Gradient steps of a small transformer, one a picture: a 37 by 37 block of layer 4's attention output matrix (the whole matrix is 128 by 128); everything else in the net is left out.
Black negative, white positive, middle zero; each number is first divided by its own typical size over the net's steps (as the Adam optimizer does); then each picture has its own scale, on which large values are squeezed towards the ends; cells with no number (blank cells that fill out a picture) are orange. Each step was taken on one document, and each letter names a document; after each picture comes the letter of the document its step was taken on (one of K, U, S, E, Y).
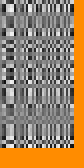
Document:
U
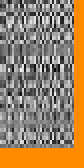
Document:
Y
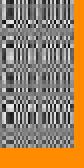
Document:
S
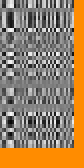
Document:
U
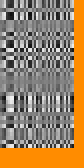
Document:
U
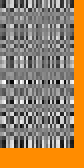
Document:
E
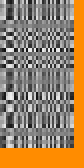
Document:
U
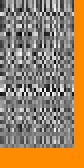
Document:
Y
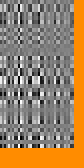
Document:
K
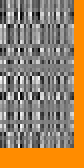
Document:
K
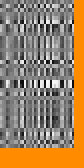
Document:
Y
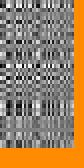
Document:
K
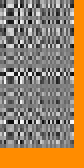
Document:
E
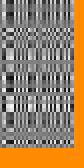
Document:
S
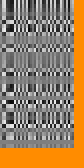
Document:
S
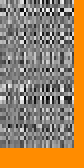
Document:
Y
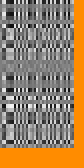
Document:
S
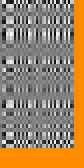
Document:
S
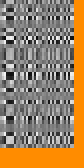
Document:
U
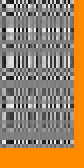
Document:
S
